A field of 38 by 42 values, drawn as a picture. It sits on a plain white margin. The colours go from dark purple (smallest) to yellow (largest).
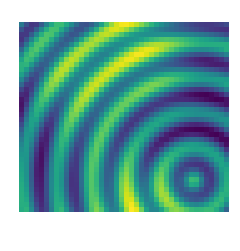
Rings spread out from the bottom right. The ninth with the lowest average is the middle right. The ninth with the highest average is the top middle. No row or column stands out.
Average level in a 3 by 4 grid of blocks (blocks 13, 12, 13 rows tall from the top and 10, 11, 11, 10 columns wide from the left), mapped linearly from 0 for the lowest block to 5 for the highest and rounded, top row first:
3 5 5 2 / 2 4 2 0 / 2 3 4 2
